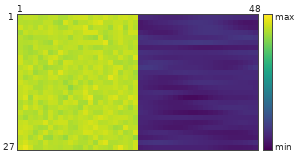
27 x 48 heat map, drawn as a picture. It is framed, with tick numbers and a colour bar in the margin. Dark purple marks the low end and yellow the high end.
It is made of 1 by 2 panels. Panel 1,1: very high, fine-grained, faint in contrast. Panel 1,2: very low, streaked across, faint in contrast.
